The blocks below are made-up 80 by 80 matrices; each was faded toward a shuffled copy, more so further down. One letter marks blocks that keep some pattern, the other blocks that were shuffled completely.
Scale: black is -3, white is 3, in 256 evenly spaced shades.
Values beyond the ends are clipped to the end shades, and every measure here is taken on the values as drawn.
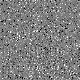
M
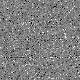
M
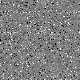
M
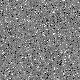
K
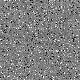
M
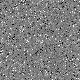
K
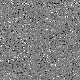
M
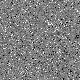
K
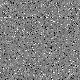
M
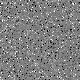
M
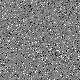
K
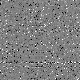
M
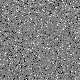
K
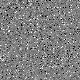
M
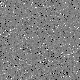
K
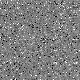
M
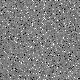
K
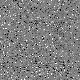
M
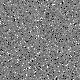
K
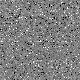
M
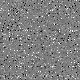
M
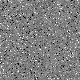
K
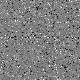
M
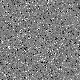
K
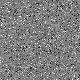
K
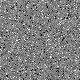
K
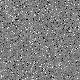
K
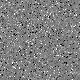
K
